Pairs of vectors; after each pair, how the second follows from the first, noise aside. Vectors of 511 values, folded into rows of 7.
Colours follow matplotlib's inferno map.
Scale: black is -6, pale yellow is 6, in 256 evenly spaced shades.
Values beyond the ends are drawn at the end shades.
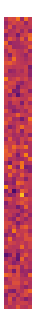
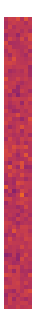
shrunk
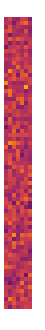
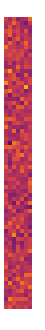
sign-scrambled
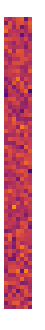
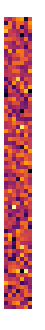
scaled up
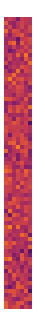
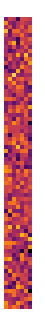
scaled up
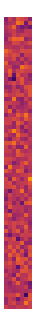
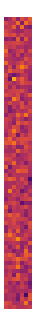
sign-scrambled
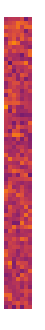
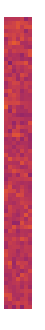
shrunk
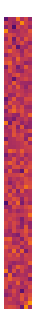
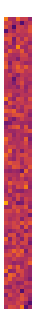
sign-scrambled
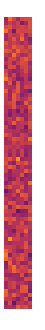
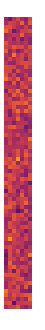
sign-scrambled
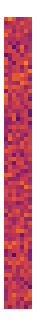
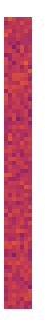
shrunk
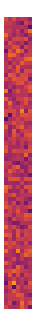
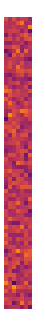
sign-scrambled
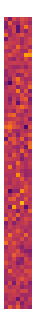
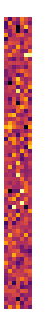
scaled up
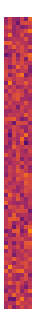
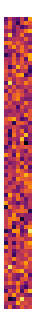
scaled up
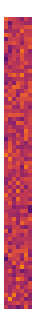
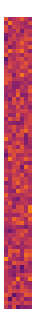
sign-scrambled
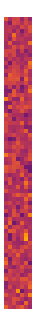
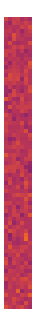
shrunk
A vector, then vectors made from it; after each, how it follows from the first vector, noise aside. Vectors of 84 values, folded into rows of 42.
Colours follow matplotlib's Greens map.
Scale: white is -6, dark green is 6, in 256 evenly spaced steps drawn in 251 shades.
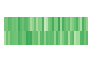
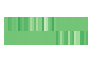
partly zeroed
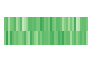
wrapped around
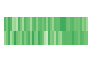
reversed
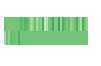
partly zeroed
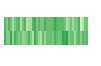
wrapped around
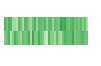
reversed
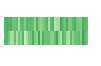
wrapped around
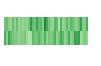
negated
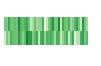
scaled up
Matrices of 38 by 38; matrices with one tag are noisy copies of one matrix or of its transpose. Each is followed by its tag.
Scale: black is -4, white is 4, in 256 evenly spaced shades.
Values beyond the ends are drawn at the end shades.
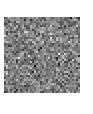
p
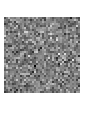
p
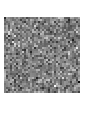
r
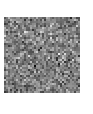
p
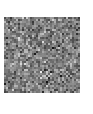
p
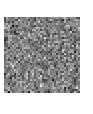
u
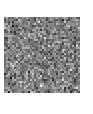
u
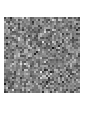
p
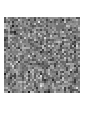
u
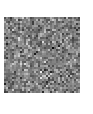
p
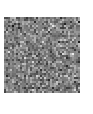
u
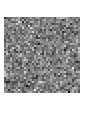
r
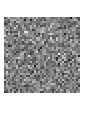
p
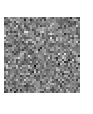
p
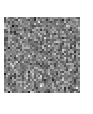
u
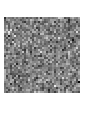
r
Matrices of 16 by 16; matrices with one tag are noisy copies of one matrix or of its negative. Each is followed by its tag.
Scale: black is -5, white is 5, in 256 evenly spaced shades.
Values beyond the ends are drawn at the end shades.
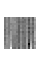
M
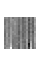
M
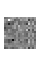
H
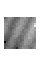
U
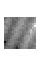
U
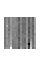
M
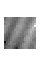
U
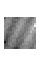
U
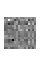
H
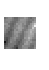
U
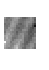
U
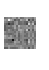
H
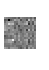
H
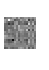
H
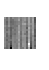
M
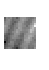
U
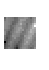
U
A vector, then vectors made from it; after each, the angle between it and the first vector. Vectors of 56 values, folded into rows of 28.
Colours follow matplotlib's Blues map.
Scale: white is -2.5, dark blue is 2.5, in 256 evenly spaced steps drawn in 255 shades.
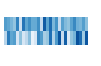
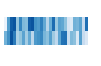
orthogonal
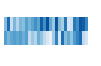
orthogonal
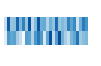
partly aligned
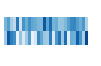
nearly parallel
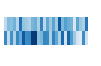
nearly opposite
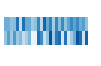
nearly parallel
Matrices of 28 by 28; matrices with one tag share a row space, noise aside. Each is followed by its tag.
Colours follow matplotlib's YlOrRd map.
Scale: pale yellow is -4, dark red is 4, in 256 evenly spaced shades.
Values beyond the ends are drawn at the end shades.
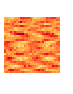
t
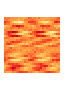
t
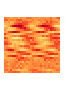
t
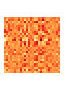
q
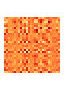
q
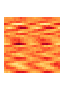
t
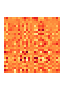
q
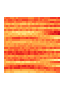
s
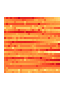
s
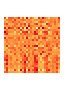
q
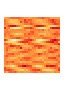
t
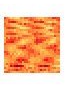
t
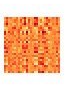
q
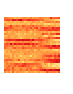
s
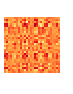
q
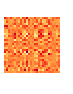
q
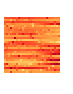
s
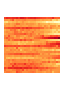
s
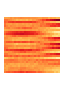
s
